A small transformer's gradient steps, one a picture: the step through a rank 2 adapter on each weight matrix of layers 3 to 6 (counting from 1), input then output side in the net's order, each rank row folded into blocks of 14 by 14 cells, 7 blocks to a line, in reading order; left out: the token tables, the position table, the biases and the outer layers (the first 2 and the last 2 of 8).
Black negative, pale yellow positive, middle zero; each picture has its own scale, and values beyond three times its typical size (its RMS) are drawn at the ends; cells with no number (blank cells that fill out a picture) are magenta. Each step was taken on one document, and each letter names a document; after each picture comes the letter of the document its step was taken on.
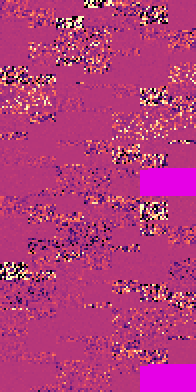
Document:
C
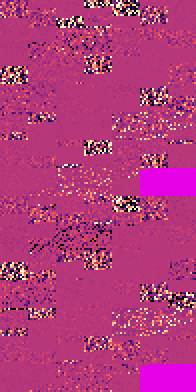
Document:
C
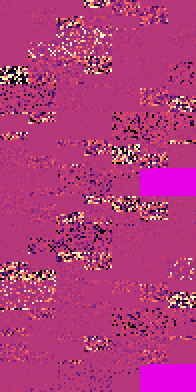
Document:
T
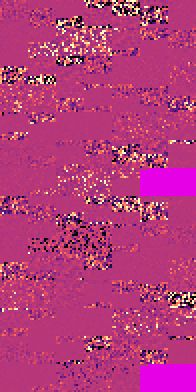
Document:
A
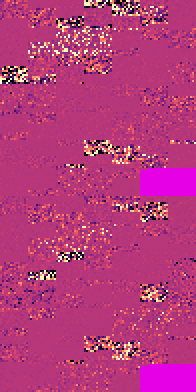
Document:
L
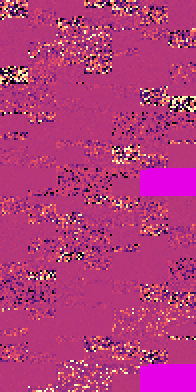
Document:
L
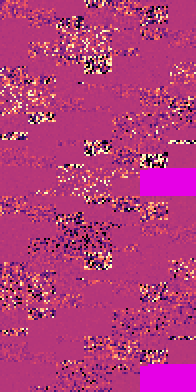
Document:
A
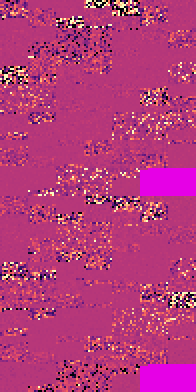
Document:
L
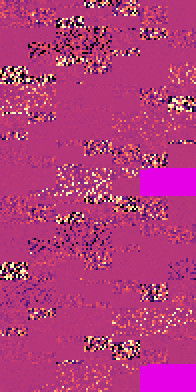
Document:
C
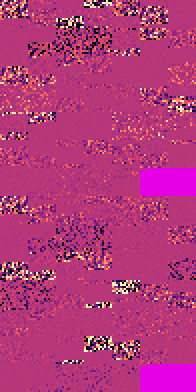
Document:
C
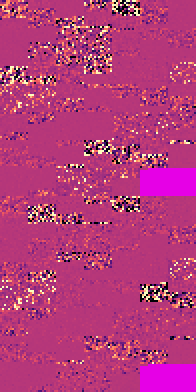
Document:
A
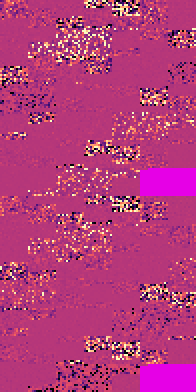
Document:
L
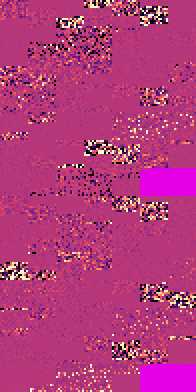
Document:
T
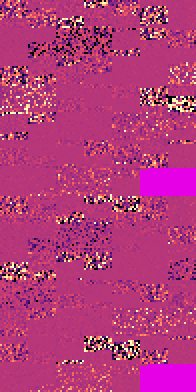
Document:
C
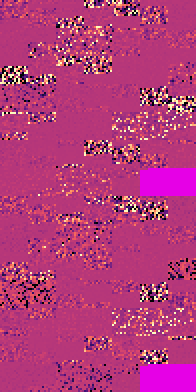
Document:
C
